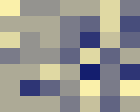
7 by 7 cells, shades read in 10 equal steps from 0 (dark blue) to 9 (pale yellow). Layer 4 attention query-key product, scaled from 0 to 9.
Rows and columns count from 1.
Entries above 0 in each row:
7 7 7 7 6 7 7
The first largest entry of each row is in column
1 6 1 5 3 5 5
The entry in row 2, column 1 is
6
